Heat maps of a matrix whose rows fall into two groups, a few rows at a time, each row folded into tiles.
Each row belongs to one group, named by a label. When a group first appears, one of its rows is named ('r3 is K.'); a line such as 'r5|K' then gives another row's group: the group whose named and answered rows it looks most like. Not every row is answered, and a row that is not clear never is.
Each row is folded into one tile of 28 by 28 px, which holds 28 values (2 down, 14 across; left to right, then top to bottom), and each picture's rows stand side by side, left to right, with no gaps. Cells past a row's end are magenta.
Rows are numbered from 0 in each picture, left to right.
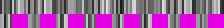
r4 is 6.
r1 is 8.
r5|6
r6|8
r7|8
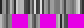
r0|8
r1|6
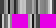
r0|6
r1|8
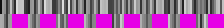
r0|8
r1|8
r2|6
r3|8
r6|8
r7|6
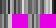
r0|6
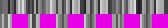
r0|6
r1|6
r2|8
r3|8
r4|8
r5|8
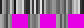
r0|8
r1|6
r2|8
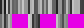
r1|8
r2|8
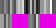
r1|6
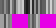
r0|8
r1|6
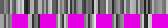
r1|8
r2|6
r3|6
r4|6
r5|6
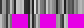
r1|6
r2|6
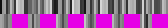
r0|8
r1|8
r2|8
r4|8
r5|6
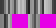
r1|8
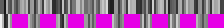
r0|6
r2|6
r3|8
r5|6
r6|6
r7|8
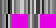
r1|6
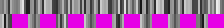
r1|8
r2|6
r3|8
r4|6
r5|8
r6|8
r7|6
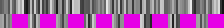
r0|8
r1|6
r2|8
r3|6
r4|6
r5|8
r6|8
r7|8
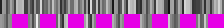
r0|8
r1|6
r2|6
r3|6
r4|8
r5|8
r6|8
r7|6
